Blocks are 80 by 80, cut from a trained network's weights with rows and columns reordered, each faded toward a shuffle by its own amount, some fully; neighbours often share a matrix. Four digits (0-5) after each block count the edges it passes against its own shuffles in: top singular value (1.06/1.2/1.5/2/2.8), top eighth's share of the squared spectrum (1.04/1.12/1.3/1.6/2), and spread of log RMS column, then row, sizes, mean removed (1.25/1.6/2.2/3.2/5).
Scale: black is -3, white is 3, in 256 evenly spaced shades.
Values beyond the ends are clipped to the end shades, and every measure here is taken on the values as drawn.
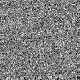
3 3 0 1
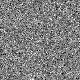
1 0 0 0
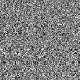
3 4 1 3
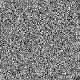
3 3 0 1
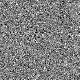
2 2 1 1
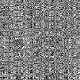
4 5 2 3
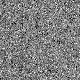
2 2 0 0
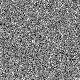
0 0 0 0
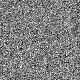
0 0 0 0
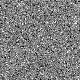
1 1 0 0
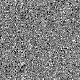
3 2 1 1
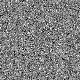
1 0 0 0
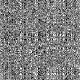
4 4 2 3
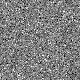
0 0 0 0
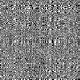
4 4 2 3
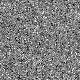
0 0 0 0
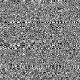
4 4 2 3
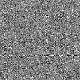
3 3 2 2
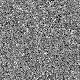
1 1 0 0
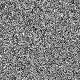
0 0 0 0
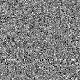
3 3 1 1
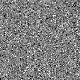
3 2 1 0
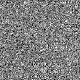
3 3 1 2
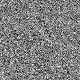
2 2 0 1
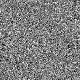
2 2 0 1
